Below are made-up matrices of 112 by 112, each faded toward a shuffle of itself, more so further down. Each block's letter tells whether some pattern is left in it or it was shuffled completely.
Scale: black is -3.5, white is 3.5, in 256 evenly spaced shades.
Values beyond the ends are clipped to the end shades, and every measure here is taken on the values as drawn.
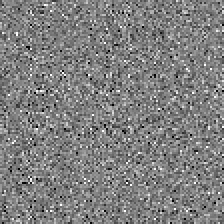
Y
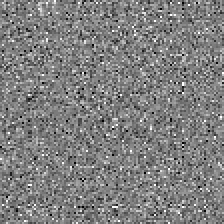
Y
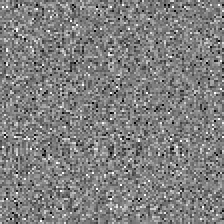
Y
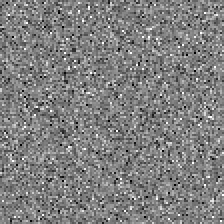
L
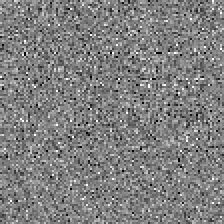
Y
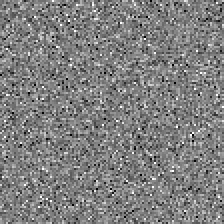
L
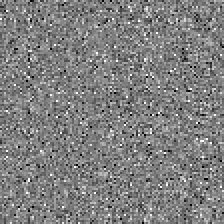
Y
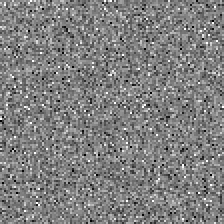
L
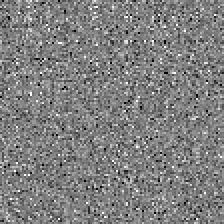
Y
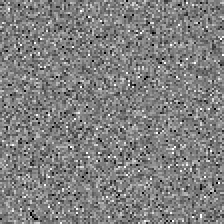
L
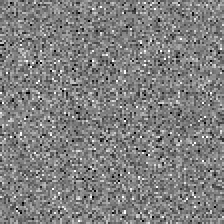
Y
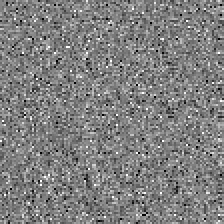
Y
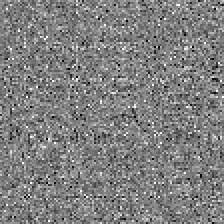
Y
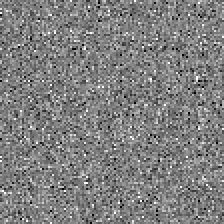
Y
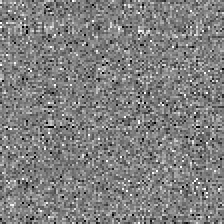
Y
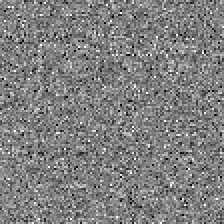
Y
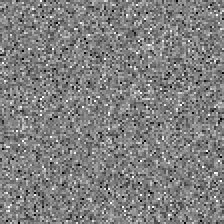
L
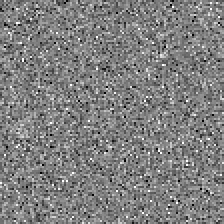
L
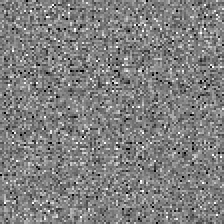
Y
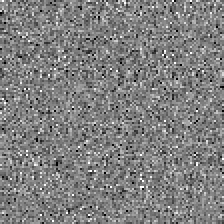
Y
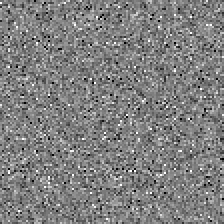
Y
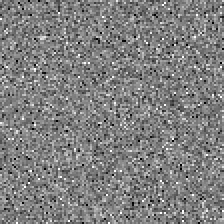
L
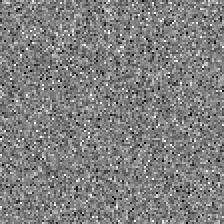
L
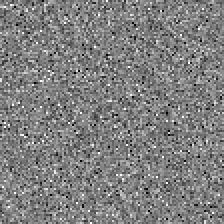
L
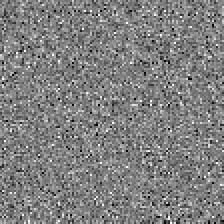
Y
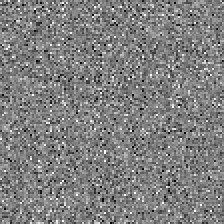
Y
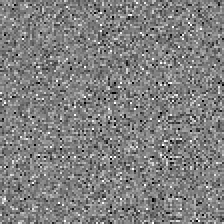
Y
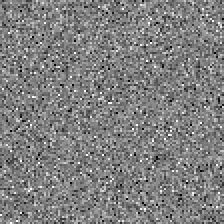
L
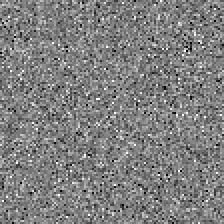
L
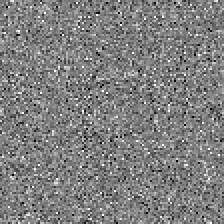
Y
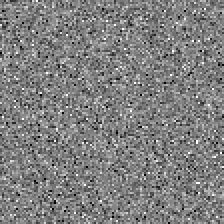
L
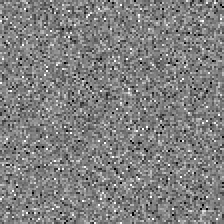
L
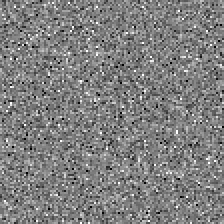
L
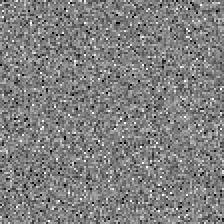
L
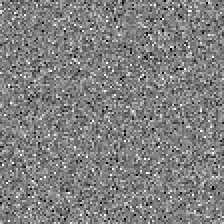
L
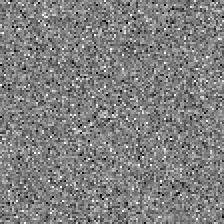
L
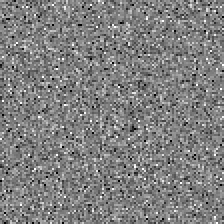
L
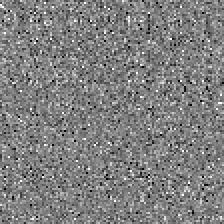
Y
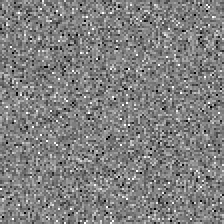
L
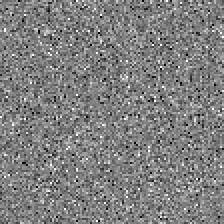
Y
